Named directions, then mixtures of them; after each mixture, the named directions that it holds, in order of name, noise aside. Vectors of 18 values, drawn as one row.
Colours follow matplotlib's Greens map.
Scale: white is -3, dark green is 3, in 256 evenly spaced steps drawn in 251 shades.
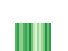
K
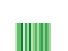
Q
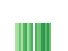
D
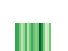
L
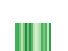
K, L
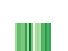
D, K, Q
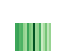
D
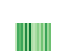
K, Q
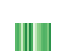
D, K, L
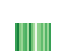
K, L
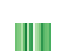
D, K, L
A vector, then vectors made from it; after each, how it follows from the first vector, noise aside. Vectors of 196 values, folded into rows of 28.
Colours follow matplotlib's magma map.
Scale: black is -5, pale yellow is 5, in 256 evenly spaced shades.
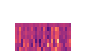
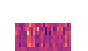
reversed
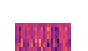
negated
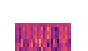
negated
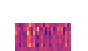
reversed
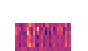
reversed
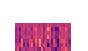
negated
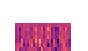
negated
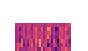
negated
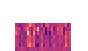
reversed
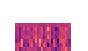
negated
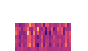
reversed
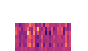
reversed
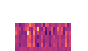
reversed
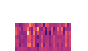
reversed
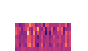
reversed
